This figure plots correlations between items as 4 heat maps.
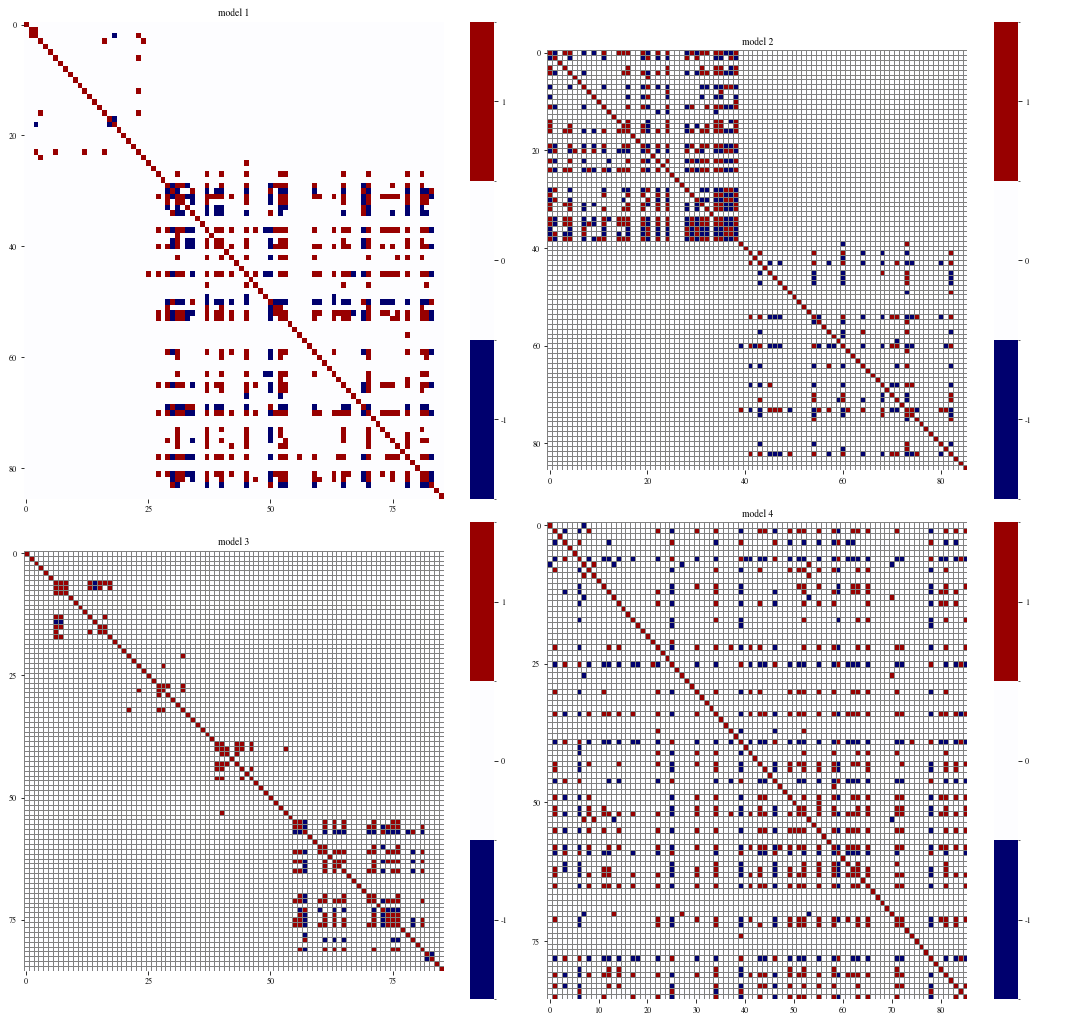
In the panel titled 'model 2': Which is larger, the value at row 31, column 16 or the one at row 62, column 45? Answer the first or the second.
the first
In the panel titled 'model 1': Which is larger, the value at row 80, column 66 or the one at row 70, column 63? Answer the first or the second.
the second
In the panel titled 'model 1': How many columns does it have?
86
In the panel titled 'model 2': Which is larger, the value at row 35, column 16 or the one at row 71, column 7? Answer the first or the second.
the first
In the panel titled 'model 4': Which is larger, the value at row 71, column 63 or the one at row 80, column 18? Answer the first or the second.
the first
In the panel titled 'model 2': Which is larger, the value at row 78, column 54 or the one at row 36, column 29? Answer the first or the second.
the first
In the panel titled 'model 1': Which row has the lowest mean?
50
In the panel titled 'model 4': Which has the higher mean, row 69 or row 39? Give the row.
69
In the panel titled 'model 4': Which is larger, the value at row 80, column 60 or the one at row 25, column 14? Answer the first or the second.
the first
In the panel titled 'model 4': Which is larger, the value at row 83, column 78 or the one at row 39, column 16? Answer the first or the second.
the second
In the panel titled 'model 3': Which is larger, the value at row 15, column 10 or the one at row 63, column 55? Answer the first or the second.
the second
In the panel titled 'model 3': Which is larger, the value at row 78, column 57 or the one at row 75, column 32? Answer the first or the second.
the second
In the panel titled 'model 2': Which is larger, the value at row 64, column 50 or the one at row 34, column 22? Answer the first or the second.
the second
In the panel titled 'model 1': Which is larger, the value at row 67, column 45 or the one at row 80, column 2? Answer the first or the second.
the second
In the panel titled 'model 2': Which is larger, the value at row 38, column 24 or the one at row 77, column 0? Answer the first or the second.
the first
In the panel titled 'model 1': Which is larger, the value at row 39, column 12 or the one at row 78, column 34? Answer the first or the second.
the first
